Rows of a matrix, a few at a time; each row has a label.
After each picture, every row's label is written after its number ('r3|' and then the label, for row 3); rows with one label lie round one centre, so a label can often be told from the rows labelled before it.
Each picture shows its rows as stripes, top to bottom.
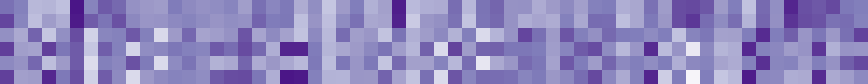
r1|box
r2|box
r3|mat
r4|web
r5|mat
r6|web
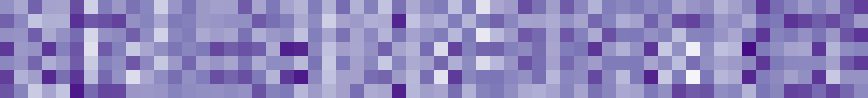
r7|mat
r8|box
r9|mat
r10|web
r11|mat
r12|web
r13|box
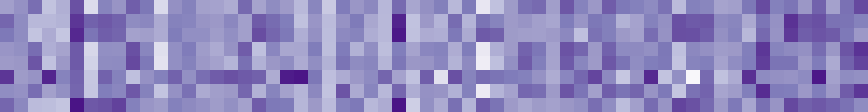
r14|mat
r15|box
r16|box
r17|mat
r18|mat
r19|web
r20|mat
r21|box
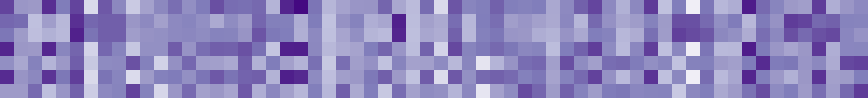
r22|web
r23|box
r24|box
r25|web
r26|mat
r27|web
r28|mat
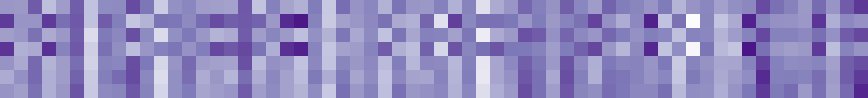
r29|mat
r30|web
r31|mat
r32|web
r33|mat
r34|mat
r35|mat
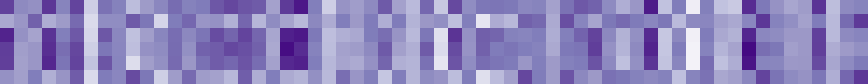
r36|web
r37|mat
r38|web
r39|web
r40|web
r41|mat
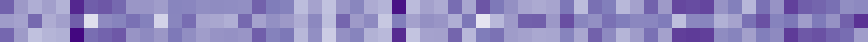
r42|box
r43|mat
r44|box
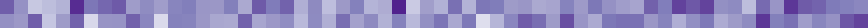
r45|box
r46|mat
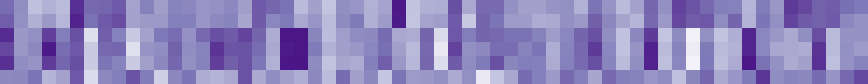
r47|box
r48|box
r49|web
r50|web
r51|web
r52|mat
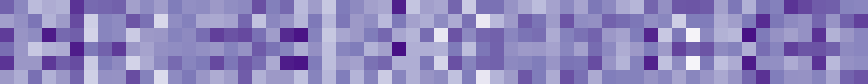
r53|box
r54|mat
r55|web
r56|box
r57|web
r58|mat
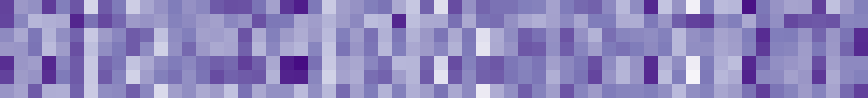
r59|web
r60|box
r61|mat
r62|mat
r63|web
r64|web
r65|mat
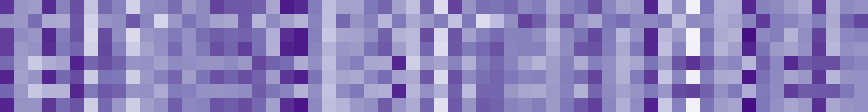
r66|web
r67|mat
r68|web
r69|web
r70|box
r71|web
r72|box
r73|web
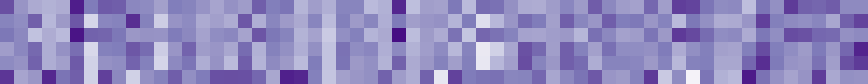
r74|box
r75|mat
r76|box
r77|mat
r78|mat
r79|web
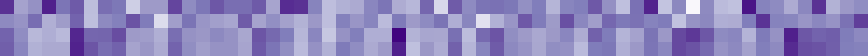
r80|web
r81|mat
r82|box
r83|box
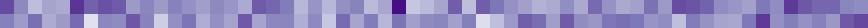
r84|box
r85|mat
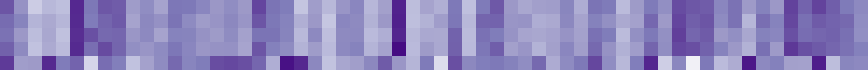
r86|box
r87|box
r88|box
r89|box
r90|web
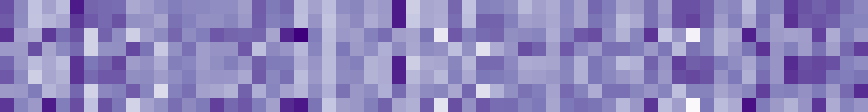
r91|box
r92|box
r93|web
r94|mat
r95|box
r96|box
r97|mat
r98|web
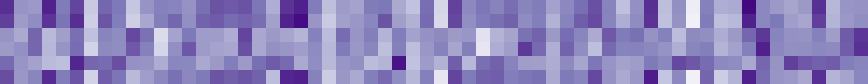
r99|web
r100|web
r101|mat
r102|mat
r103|box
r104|web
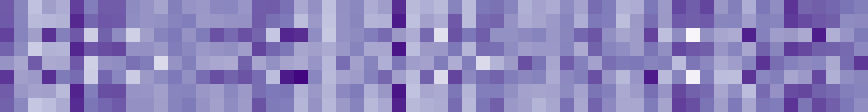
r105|box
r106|box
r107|web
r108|box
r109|mat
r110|web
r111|box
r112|box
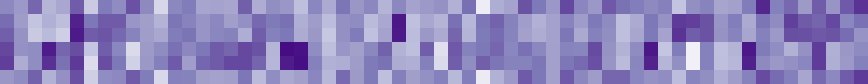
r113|mat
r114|box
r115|box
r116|web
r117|web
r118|mat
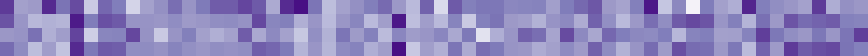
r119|web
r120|box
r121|mat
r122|box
